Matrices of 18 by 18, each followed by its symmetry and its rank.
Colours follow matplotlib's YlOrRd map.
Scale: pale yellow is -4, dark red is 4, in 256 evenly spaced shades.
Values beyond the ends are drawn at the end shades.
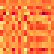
neither, rank two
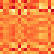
neither, rank two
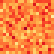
neither, full rank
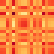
symmetric, rank one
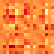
antisymmetric, rank two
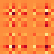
symmetric, rank one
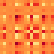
symmetric, rank one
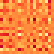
antisymmetric, rank two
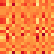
neither, rank two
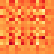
antisymmetric, rank two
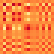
symmetric, rank one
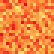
neither, full rank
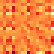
antisymmetric, rank two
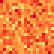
neither, full rank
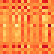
neither, rank two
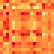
antisymmetric, rank two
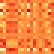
neither, rank two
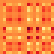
symmetric, rank one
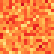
neither, full rank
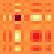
symmetric, rank one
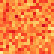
neither, full rank
